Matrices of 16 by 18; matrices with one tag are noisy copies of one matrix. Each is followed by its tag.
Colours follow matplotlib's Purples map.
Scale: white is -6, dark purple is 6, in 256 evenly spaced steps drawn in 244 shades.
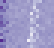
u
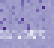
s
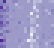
u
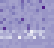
s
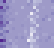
u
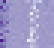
u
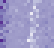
u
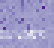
s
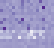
s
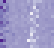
u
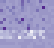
s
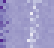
u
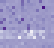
s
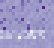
s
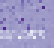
s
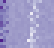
u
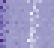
u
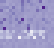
s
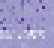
s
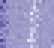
u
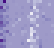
u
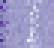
u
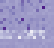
s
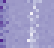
u
